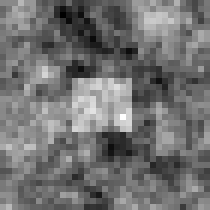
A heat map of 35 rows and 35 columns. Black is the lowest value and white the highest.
Odd rows or columns: none. Odd patch: higher, in the centre. Ninth with the highest average: centre. Grain: blotchy.
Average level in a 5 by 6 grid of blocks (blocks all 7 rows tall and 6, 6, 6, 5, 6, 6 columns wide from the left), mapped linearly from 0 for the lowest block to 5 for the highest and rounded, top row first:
310142 / 221112 / 335412 / 322022 / 221222
